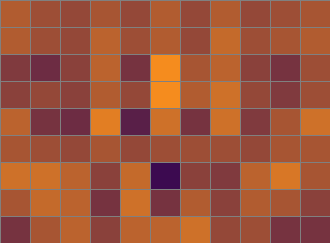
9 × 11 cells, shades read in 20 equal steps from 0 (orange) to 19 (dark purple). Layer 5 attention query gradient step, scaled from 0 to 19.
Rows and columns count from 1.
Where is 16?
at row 5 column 5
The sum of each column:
76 81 84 72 83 65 79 68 84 82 77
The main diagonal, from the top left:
7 9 11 7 16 9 11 11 9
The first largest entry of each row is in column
3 3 2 10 5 3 6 4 1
